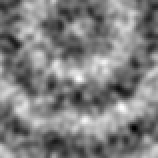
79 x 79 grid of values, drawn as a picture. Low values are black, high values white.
Slope: none. Seam: none. Lone odd cells: none. Rings: centred on the top middle.
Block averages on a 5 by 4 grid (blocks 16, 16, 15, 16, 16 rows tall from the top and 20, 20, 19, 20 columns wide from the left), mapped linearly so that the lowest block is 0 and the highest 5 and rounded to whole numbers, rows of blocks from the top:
3 1 2 3 | 2 2 4 3 | 2 4 4 2 | 5 3 4 5 | 2 0 2 1
